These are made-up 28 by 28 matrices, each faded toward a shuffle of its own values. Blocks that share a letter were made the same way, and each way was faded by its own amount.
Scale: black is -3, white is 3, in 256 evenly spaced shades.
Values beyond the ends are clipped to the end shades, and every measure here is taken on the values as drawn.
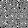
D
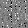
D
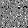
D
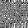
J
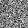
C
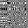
J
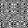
J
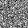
C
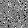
D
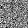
C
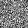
C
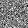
C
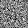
C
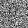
C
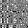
J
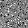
D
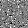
D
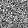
C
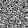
C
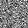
C
